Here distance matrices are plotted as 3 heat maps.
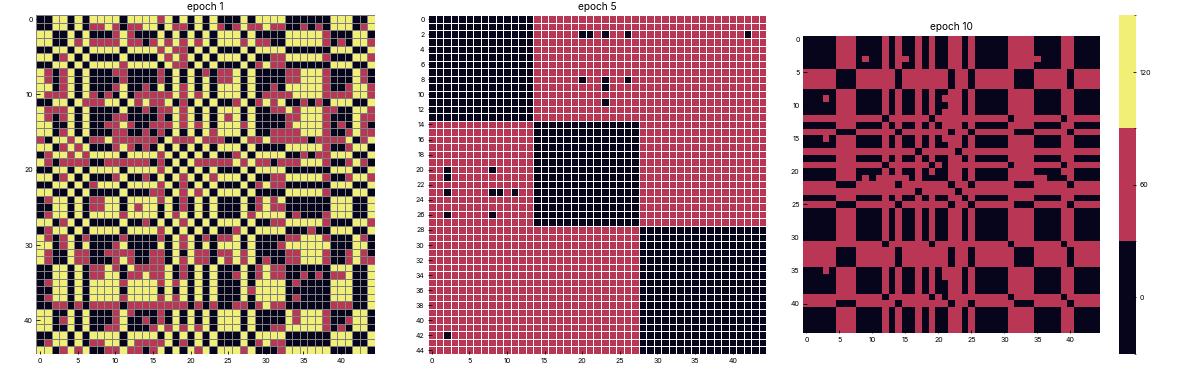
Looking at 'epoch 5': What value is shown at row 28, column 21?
60
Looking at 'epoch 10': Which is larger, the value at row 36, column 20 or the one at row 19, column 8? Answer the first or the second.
the second
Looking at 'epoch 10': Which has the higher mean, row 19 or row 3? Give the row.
19
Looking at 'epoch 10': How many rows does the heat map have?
45
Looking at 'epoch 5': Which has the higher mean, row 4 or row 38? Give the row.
4
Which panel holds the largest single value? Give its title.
epoch 1
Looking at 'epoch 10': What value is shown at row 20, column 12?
60
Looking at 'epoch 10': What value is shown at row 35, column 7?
60
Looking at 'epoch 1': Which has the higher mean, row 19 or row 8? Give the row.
19
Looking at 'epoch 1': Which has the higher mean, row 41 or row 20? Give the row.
41
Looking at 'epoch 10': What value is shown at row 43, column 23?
60
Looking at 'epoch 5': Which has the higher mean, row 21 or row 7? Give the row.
7
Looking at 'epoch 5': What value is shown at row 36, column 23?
60
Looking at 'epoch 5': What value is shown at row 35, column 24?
60
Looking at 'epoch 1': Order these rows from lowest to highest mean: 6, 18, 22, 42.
22, 6, 42, 18
